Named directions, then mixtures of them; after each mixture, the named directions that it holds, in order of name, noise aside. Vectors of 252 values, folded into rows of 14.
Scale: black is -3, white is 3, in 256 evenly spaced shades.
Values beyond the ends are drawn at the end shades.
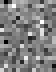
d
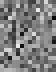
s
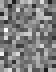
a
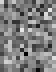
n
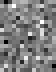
d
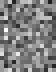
a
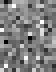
d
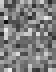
a, n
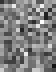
d, n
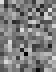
n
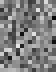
s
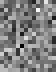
s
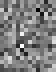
n, s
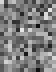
n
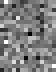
a, d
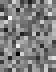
a, s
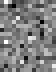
d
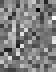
s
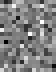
d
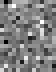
d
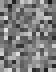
a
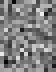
a, n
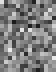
n, s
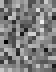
d, s
